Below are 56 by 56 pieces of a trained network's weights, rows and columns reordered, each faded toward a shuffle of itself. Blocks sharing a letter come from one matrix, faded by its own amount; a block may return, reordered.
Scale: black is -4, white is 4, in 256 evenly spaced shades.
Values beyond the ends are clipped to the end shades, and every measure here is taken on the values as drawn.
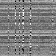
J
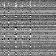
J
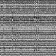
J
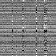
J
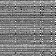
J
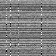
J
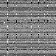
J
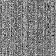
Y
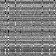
J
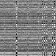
J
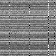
J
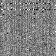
Y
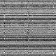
J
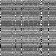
J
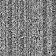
Y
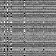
J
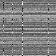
J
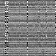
J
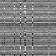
J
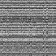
J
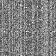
Y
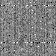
Y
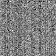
Y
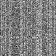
Y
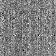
Y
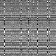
J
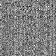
Y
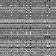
J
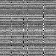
J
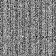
Y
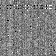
Y
